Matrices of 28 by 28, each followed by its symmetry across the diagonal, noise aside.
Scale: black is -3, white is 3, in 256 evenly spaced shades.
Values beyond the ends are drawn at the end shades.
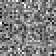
antisymmetric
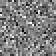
antisymmetric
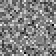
symmetric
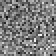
symmetric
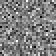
antisymmetric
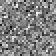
symmetric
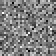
antisymmetric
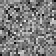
symmetric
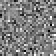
symmetric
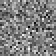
antisymmetric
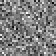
antisymmetric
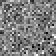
symmetric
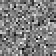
antisymmetric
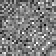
symmetric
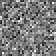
symmetric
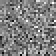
antisymmetric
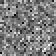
symmetric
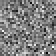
antisymmetric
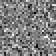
antisymmetric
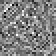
symmetric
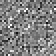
symmetric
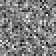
antisymmetric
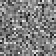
antisymmetric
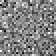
symmetric
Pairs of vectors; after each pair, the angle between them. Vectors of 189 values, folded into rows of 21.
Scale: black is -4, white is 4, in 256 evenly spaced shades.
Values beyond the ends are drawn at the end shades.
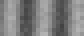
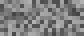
orthogonal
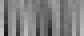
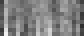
nearly opposite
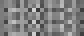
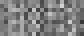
nearly parallel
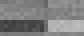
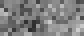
partly aligned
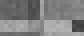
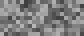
orthogonal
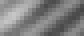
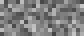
orthogonal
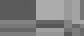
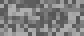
orthogonal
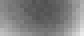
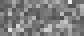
orthogonal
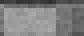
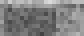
nearly opposite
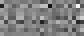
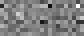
nearly parallel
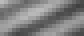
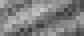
nearly parallel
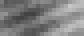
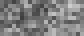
partly aligned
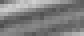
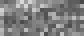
partly aligned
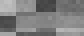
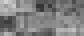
nearly parallel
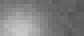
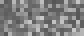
orthogonal
